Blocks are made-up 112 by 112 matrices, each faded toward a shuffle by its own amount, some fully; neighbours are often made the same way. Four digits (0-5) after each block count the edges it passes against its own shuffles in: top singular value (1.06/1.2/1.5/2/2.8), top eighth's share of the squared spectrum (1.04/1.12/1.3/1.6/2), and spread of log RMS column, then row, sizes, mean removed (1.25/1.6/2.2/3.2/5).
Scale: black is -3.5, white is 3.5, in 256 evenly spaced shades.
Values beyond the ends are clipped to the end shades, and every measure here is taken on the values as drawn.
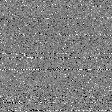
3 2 0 3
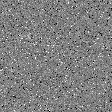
0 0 0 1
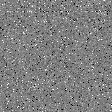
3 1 0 0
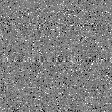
3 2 0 2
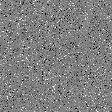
3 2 1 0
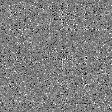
1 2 2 2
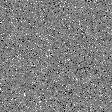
0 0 0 0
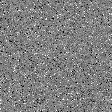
0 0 0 0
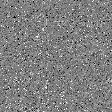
1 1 1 1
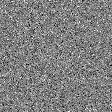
0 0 0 0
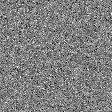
0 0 0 0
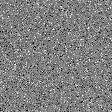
0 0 0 0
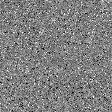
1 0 0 1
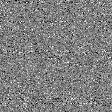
1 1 0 2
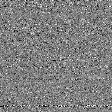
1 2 0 3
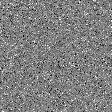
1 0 0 1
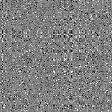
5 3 2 2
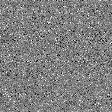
1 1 0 3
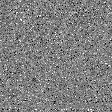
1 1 0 2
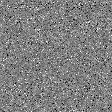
0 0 0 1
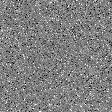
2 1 0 0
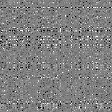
5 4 3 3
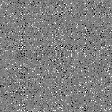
4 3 2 2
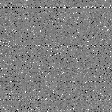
4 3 1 2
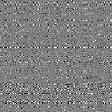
5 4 3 4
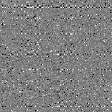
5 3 2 2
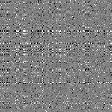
5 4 3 3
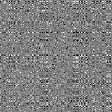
5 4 3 3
